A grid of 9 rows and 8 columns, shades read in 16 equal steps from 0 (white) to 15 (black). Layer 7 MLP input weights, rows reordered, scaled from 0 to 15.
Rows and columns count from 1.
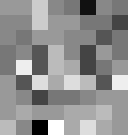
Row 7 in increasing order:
6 6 6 7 7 8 8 11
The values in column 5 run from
2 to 8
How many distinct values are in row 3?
4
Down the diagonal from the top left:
6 7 6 4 5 4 6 6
